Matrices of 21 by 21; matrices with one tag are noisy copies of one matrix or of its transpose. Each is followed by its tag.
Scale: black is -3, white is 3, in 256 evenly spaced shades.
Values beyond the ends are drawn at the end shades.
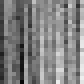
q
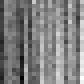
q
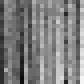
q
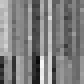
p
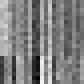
p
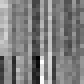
p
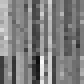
p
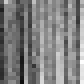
q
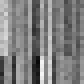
p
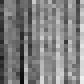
q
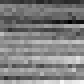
q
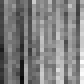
q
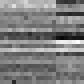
p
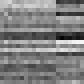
p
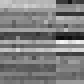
p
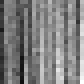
q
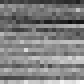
q
